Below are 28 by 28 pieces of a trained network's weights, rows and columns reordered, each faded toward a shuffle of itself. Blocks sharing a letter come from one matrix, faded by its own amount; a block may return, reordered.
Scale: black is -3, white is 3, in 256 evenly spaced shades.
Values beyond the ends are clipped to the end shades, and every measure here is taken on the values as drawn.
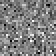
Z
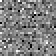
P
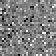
Z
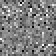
Z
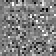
P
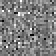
Z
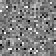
Z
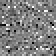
Z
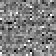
P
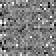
P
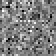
Z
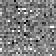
P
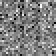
Z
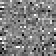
P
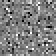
P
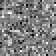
Z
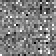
P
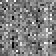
Z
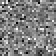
P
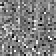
Z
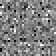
P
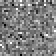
Z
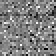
P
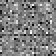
P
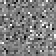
Z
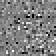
P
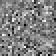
Z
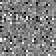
Z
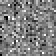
Z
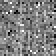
Z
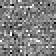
P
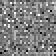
P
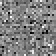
P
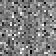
Z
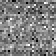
P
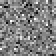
Z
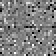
P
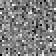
Z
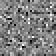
P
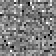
P
